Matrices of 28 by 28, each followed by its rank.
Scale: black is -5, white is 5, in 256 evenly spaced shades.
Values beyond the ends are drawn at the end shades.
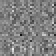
five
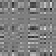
two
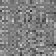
five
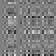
two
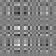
one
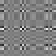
one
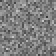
full rank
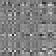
three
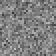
full rank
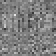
five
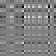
one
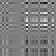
one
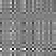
two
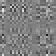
three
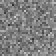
full rank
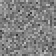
full rank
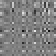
two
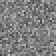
full rank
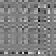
two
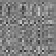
three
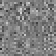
five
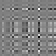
one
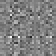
three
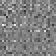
five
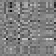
three
